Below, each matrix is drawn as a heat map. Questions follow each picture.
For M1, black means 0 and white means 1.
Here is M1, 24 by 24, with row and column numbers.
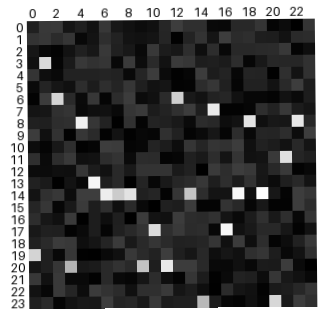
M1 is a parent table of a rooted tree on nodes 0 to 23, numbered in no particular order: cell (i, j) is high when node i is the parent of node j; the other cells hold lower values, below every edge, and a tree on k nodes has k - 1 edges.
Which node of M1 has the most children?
14
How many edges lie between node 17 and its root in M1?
2
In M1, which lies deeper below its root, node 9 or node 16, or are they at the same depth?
node 16
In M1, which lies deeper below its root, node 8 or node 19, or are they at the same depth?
the same depth
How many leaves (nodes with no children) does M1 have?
13
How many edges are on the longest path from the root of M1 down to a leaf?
3
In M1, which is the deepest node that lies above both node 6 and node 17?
14
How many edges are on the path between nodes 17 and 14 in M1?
1
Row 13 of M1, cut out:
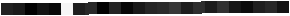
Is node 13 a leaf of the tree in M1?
no
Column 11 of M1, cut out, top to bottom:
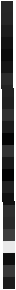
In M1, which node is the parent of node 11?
20
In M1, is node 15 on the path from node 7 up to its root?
no
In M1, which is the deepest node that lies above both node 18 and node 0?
14
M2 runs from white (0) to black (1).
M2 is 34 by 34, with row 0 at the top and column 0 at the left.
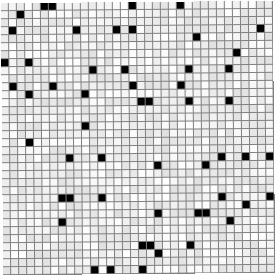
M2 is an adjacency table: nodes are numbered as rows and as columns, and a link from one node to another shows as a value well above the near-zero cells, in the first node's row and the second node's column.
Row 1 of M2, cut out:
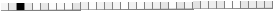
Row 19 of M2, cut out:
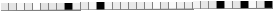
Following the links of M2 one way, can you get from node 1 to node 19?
no
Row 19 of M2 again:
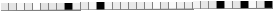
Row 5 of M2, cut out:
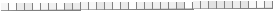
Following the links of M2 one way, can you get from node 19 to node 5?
yes
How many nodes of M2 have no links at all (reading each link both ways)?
1
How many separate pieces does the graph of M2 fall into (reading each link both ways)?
2
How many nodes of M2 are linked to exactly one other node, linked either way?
9
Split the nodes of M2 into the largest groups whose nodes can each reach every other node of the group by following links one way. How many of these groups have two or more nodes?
0
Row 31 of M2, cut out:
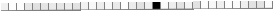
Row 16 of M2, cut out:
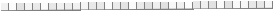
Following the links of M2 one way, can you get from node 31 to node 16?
yes
